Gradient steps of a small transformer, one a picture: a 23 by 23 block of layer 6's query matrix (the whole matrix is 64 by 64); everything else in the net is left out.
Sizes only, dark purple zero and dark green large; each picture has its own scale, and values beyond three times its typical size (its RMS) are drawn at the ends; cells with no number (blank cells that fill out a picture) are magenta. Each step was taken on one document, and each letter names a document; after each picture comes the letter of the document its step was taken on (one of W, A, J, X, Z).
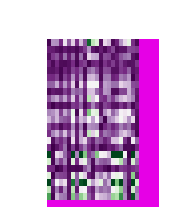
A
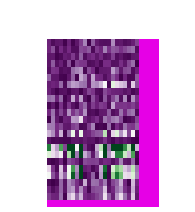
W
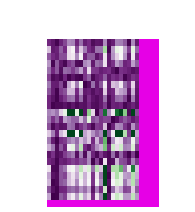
W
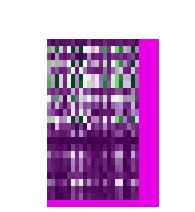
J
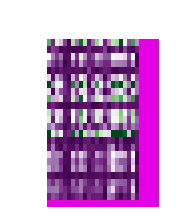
A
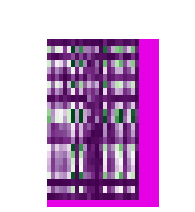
J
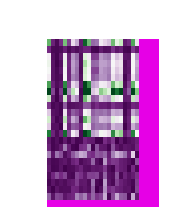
A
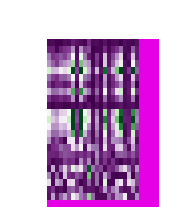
J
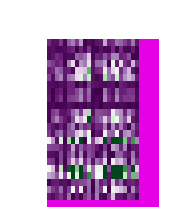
W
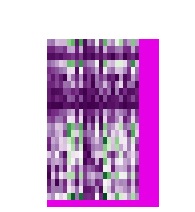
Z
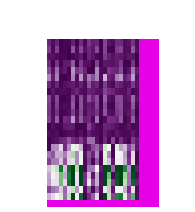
Z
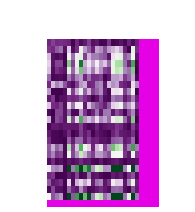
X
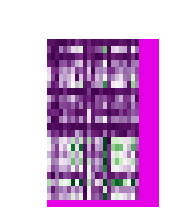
W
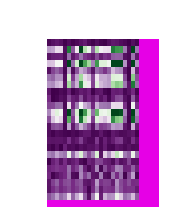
X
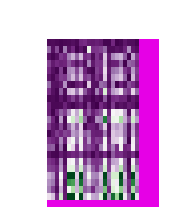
W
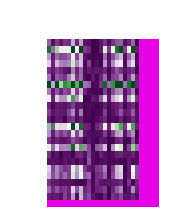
J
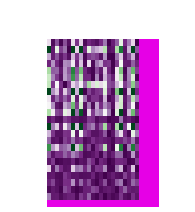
J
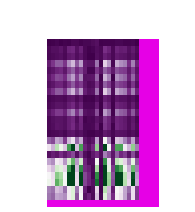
Z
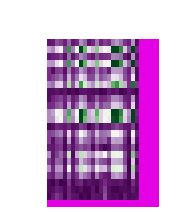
X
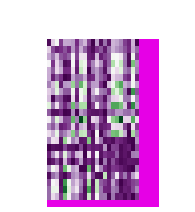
A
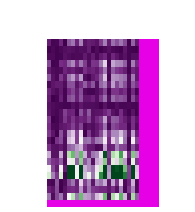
W
